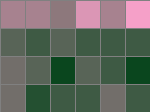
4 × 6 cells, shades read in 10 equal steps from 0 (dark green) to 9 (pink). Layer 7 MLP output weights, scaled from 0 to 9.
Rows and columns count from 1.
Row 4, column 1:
4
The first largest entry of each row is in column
6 1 1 1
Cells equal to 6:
3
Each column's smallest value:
3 1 0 2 2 0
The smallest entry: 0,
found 2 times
